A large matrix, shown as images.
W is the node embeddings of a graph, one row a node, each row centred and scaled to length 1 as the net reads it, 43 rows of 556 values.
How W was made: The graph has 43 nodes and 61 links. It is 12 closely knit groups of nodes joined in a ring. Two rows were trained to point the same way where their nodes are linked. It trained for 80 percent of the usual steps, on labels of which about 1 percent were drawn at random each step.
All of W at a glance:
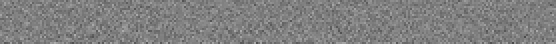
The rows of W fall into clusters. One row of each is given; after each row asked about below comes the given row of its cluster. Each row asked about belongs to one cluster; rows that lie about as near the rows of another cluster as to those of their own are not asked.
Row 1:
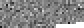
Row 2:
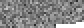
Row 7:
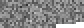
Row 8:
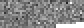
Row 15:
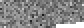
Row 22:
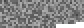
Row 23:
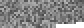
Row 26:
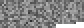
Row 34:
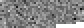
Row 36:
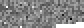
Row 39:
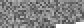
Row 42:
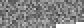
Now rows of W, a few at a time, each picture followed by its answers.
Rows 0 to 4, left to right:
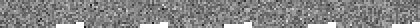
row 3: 1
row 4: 23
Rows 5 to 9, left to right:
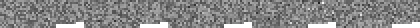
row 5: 39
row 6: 26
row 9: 42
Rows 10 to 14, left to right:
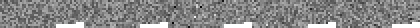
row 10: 22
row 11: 36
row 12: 36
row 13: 23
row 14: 34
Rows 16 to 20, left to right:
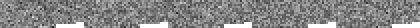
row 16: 15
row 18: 7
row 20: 7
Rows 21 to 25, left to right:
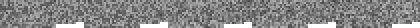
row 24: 42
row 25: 26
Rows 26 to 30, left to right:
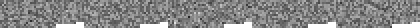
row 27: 39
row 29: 39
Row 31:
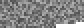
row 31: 22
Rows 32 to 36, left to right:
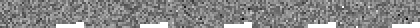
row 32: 2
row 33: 15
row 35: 36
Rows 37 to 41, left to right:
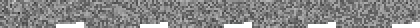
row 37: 8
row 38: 7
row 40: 1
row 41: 22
